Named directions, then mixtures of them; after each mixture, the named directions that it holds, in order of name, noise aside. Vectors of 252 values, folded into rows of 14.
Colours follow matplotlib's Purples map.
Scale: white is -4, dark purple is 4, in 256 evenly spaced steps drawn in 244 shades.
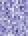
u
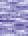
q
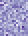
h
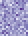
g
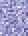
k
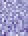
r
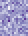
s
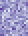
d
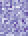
k, r, u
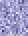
g, u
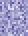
s, u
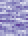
q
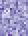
d, u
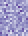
k, r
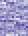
q, r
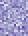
h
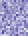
g, r, u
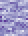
d, q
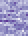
k, q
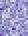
d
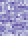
q, s, u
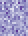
u
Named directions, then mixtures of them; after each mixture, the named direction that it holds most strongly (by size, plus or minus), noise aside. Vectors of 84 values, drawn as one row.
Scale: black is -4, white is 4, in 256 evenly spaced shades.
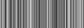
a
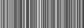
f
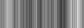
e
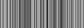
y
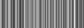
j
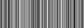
y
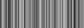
j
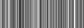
j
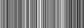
f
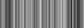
e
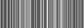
y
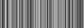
a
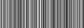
f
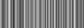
j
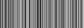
f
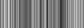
y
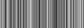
a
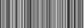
a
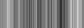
e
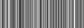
j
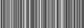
f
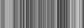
e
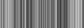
e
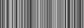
a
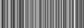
j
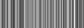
j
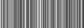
f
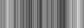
e
